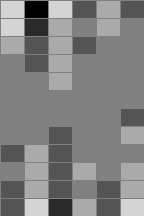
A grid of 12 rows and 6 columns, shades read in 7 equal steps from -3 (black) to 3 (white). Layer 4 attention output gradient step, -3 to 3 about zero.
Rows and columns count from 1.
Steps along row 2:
down up down up down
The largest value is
2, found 5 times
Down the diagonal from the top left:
2 -2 1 0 0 0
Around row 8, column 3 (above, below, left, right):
0 -1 0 0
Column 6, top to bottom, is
-1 0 0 0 0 0 -1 1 0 1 1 2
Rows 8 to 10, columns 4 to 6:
0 0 1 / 0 0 0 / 1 0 1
